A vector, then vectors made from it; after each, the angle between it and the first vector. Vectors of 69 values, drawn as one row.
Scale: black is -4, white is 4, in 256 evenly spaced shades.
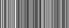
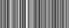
orthogonal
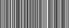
partly aligned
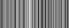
partly opposed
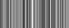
orthogonal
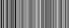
nearly opposite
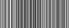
partly aligned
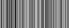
nearly opposite
